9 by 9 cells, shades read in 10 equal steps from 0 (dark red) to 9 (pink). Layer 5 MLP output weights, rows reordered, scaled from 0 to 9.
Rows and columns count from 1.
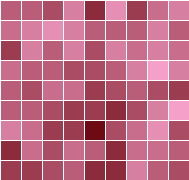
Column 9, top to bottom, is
7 5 6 7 3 9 4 5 4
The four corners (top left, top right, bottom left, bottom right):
5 7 3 4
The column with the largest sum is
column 8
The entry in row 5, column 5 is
3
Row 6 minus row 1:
0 0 0 -4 1 -6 1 1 2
